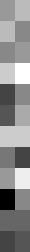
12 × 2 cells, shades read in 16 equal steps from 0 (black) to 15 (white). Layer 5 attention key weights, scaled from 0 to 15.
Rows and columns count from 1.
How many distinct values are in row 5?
2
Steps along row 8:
down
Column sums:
87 110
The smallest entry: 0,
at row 10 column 1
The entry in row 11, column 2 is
6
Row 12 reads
4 5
